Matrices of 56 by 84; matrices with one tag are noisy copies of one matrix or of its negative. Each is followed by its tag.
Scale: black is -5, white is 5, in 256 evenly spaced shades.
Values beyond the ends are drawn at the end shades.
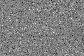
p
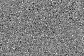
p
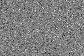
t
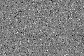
p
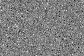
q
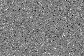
t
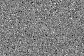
p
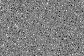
q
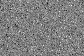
q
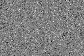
t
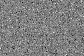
p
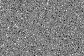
q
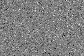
t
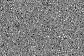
q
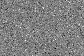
t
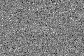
p
